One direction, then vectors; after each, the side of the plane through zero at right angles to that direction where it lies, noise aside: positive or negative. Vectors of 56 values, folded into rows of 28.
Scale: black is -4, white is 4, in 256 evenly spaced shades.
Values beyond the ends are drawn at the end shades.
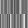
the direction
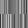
positive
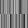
negative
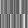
positive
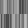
negative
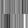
positive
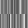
positive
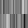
negative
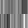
positive
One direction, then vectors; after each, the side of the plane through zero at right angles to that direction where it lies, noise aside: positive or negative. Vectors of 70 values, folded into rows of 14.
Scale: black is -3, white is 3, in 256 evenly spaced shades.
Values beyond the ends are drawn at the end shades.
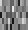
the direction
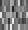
negative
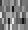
negative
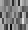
positive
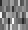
negative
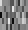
positive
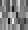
negative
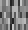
positive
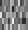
negative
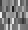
negative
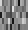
positive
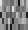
positive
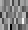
positive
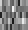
positive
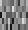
positive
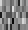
positive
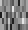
positive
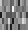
positive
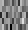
positive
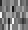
negative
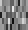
positive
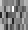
positive
